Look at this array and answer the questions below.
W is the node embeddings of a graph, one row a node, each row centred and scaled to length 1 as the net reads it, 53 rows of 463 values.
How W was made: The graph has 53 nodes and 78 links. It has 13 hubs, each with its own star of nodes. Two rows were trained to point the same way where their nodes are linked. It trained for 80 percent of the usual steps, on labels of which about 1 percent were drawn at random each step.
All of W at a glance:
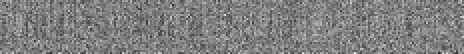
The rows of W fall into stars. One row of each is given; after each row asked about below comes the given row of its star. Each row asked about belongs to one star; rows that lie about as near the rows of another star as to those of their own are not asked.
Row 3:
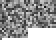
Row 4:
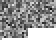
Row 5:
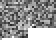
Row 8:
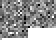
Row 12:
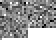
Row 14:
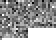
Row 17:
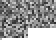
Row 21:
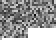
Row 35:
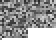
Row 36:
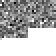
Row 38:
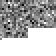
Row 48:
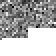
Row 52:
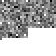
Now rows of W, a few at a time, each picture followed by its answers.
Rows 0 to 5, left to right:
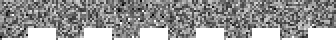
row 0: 17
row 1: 52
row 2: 38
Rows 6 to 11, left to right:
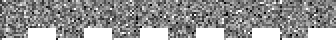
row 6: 17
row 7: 5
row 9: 48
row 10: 5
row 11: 12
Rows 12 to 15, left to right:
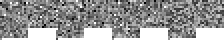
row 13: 52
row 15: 5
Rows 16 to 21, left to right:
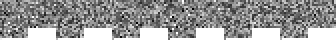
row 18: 8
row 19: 36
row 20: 12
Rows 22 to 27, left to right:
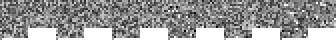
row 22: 14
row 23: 38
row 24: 36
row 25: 48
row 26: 5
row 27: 35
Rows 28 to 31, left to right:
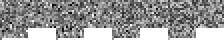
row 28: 14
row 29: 8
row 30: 17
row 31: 8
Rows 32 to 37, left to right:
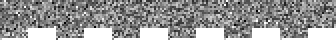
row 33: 35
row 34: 48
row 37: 4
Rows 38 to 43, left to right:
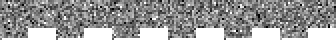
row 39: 3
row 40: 35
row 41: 14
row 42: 52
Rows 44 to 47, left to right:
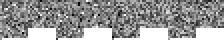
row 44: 4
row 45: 48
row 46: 17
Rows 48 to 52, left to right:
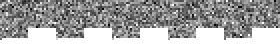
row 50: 21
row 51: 8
